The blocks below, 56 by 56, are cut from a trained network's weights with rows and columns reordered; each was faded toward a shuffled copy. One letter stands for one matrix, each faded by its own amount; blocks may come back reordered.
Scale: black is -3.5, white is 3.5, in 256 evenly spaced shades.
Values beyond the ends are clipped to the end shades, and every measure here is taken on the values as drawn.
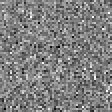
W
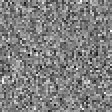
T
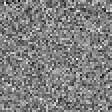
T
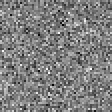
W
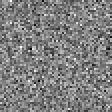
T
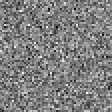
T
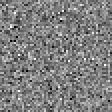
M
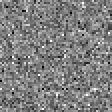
T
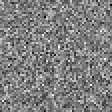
W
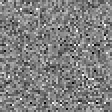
T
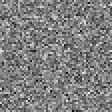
T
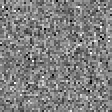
M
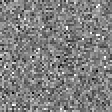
M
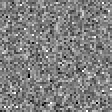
M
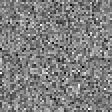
W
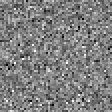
M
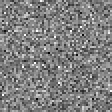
W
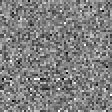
T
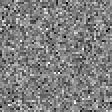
M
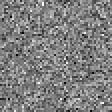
W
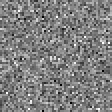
W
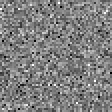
W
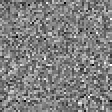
T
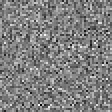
T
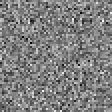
T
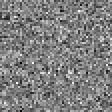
T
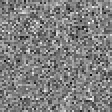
T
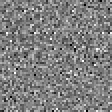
T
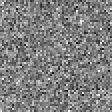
T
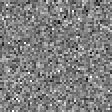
M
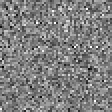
W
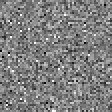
W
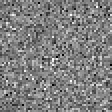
M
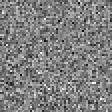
W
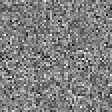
T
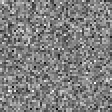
T
